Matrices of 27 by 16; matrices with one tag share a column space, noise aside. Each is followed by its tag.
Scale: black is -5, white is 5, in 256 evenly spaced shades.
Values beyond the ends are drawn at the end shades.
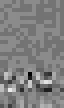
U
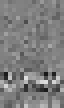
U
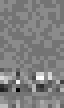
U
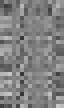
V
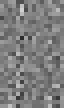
V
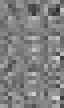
V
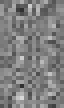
V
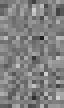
V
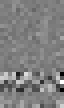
U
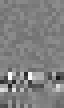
U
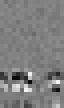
U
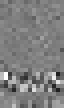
U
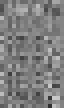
V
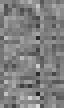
V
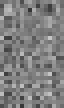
V
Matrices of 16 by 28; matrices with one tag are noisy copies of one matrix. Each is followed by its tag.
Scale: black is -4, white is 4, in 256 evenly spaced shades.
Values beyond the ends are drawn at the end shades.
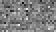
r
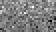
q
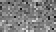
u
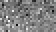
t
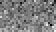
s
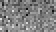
t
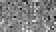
u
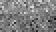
q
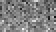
u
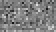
r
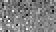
t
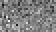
t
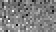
t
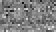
r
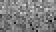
q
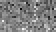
u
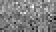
q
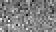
t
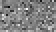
r
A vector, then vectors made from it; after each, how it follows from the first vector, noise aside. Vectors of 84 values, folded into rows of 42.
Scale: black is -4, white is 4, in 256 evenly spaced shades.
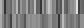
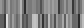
reversed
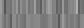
shrunk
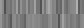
shrunk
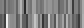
reversed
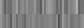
shrunk
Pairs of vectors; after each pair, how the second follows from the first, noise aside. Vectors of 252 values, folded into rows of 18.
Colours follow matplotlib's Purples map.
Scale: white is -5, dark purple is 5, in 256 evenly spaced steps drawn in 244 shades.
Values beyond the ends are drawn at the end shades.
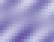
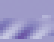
partly zeroed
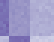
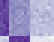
scaled up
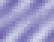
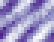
scaled up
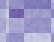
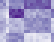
scaled up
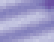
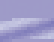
partly zeroed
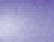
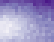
scaled up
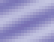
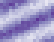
scaled up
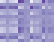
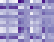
scaled up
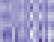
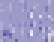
partly zeroed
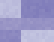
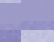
partly zeroed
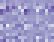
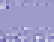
partly zeroed
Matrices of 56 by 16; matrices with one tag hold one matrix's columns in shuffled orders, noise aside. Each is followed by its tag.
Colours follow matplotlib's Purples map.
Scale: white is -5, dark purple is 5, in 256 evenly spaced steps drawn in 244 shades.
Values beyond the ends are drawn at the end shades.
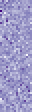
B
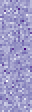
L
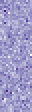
B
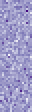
B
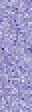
L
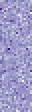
L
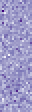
B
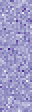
L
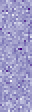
L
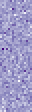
L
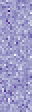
B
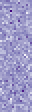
B
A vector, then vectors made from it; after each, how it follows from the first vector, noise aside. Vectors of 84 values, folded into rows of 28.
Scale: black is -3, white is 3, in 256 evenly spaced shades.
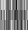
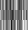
reversed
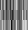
reversed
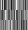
sign-scrambled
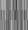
shrunk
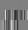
partly zeroed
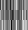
reversed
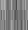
shrunk
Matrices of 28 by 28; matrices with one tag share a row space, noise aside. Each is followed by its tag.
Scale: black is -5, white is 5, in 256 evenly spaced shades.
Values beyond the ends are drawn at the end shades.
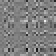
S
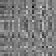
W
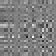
W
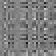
S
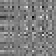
W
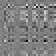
S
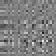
W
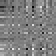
W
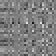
W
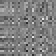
W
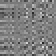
W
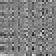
W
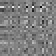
W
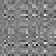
S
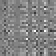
S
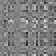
S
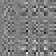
S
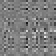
S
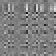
S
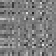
W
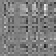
S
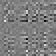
S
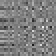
W
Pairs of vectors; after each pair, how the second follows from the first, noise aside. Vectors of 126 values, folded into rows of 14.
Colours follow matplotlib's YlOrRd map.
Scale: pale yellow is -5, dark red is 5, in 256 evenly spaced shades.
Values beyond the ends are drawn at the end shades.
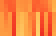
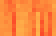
shrunk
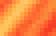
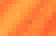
shrunk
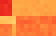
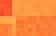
shrunk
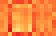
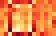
scaled up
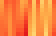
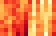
scaled up
